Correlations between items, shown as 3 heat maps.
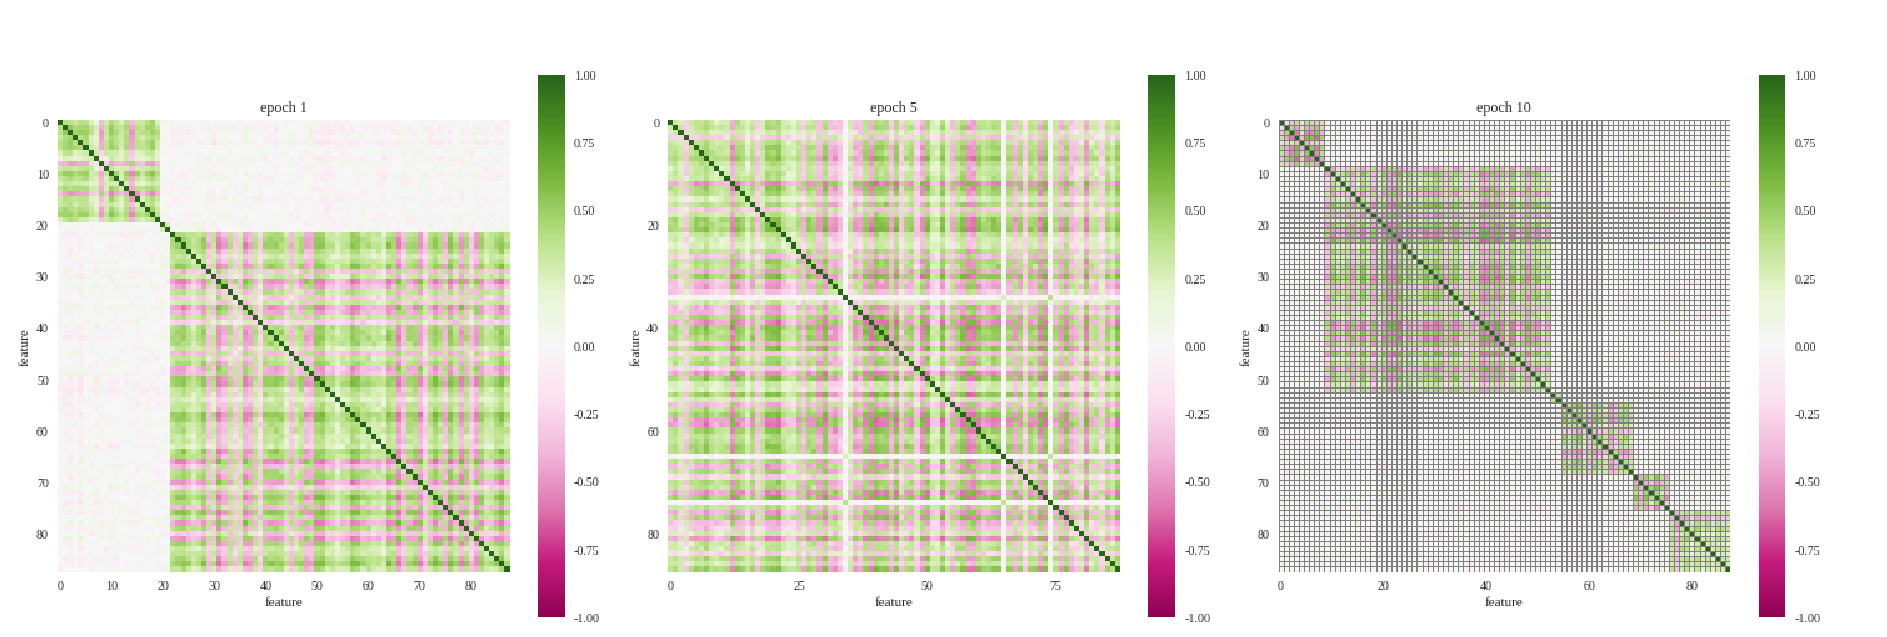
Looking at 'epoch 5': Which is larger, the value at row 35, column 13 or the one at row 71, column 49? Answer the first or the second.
the first
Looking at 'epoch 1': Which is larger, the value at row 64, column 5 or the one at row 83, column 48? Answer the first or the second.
the first
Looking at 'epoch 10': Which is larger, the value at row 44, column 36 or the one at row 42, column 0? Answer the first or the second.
the first
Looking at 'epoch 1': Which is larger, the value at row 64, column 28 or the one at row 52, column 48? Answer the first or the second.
the first
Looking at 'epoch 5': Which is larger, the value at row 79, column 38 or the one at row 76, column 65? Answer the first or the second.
the second
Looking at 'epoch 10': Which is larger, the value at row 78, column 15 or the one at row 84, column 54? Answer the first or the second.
the first
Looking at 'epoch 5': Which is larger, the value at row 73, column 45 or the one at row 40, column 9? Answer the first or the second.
the second
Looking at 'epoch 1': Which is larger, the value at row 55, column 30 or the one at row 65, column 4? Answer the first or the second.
the first
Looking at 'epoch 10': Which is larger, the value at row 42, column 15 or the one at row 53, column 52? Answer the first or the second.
the second
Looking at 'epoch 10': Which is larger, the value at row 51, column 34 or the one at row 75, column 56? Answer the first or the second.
the first
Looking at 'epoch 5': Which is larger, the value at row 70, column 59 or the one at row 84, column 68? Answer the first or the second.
the second
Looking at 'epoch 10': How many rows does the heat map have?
88
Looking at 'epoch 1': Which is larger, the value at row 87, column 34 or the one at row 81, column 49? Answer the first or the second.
the second
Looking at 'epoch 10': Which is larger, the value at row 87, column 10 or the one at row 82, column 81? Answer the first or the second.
the second
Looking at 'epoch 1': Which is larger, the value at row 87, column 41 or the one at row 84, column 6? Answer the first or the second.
the first
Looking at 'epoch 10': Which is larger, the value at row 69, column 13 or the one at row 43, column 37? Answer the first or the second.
the second
